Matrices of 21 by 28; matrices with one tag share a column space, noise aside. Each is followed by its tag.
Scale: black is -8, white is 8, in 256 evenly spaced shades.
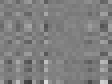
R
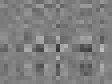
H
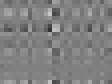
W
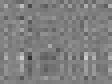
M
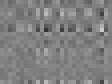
W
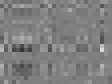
H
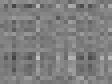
M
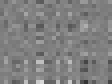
R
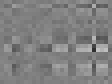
H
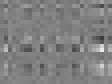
H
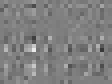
H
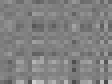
R
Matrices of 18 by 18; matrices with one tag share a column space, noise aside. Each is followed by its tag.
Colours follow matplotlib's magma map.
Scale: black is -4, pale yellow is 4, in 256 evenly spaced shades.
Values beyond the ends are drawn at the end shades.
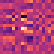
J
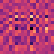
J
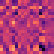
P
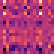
P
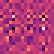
J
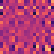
P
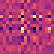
J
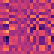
J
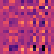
P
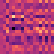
J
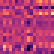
P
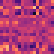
P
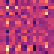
P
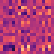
P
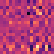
P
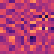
J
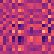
J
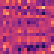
P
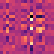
J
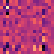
P
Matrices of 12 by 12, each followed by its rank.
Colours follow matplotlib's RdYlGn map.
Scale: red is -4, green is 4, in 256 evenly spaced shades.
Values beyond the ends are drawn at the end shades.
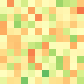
full rank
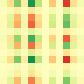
one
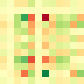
two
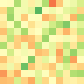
full rank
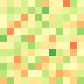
full rank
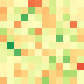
full rank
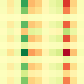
one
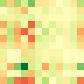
two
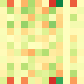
two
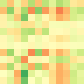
two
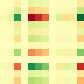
one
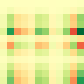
one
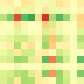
two
